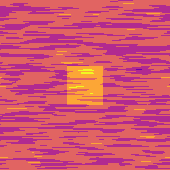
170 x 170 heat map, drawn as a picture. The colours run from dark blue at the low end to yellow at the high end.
Ninth with the highest average: centre. Grain: streaks across. Slope: none. Odd patch: higher, in the centre.
